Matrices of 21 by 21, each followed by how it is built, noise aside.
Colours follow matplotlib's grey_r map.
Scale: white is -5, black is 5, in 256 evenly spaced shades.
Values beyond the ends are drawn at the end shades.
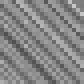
Toeplitz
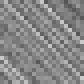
Toeplitz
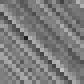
Toeplitz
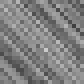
Toeplitz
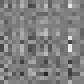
low rank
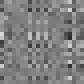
low rank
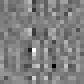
low rank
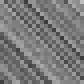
Toeplitz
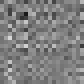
low rank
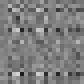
low rank
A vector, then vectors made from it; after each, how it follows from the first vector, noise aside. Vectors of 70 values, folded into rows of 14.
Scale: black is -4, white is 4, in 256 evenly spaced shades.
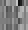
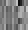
copied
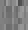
shrunk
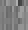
shrunk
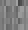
shrunk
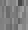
shrunk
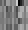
copied
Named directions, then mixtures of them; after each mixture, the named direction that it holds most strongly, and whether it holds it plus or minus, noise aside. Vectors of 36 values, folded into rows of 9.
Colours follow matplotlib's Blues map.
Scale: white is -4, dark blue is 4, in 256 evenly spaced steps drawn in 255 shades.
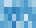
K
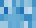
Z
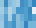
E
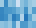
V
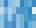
E, plus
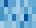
K, minus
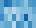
K, minus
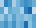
Z, minus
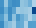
E, minus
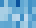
V, minus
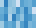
E, plus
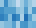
V, plus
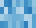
Z, minus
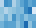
E, plus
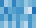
Z, plus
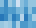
V, plus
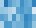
E, plus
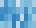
V, plus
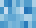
Z, minus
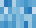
Z, minus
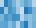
Z, minus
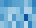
K, minus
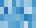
Z, plus
